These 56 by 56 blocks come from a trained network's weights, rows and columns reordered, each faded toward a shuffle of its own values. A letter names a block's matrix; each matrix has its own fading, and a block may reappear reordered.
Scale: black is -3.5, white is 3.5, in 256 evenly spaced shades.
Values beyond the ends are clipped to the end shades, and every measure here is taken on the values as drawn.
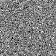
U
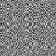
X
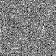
U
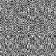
X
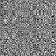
X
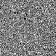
U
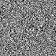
U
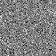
U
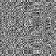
X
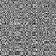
X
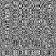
X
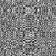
X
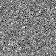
U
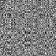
X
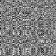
X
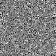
U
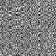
X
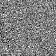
U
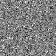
U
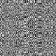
X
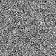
U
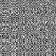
X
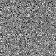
U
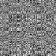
X
